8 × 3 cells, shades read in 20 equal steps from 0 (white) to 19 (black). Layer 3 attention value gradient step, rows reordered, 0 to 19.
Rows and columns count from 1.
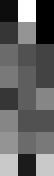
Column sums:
90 86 102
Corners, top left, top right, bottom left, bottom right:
18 19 4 4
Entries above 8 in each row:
2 2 3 3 3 3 2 1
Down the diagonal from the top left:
18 8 14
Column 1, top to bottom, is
18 15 11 10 15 9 8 4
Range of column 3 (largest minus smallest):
15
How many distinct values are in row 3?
3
